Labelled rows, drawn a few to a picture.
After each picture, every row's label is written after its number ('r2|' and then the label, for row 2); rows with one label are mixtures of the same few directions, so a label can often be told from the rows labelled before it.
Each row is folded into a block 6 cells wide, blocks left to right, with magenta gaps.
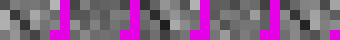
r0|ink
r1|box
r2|ink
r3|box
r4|ink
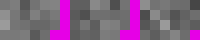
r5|ink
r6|ink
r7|ink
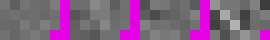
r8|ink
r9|ink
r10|box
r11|ink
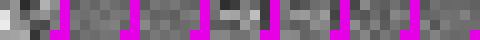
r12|ink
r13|box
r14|box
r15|box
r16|box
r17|box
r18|box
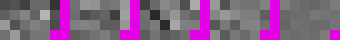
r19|box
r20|box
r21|ink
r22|box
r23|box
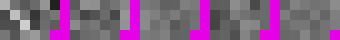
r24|ink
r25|box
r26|ink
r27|ink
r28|box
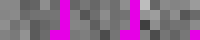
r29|ink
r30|ink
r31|box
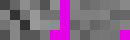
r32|ink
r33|box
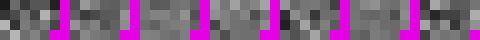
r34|box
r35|box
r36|box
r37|box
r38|ink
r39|box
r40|box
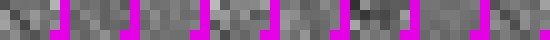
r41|ink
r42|ink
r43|box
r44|box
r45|ink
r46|box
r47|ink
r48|ink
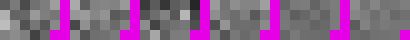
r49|ink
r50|box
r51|box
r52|box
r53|box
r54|box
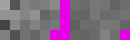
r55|box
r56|ink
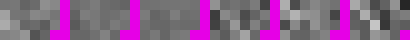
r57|ink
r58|ink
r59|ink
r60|ink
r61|box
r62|ink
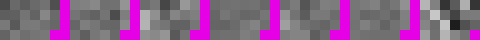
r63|box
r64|box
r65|ink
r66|ink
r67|ink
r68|box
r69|ink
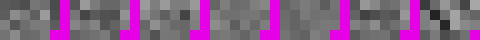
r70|box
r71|box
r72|box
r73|ink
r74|ink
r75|box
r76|ink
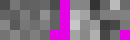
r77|box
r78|ink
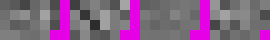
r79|box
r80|ink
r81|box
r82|box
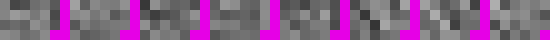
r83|box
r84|box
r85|box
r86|box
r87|box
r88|ink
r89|ink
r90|box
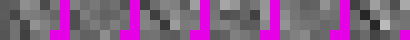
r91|ink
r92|ink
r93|ink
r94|box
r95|ink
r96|ink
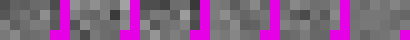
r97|box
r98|box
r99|box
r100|ink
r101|box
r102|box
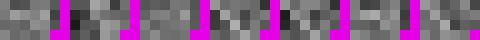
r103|box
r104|ink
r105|box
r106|ink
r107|ink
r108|box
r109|ink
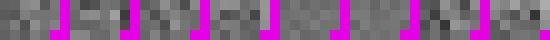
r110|ink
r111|box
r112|ink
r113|box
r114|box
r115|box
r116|ink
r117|box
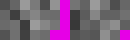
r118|ink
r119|ink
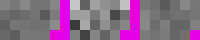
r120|box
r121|box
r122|ink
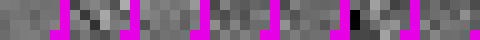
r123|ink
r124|ink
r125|box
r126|box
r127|box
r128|ink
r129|box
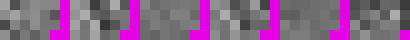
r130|box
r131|ink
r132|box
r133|ink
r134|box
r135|box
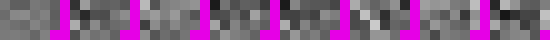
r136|box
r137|box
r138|box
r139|box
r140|box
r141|ink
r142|box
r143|box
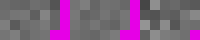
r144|box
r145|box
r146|box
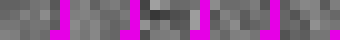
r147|box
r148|ink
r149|box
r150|ink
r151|ink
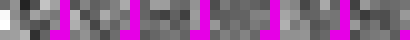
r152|ink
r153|ink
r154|box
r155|box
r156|ink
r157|box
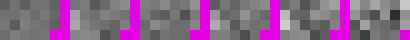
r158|box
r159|ink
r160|box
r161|ink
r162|ink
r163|box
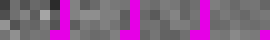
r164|box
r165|box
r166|ink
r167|ink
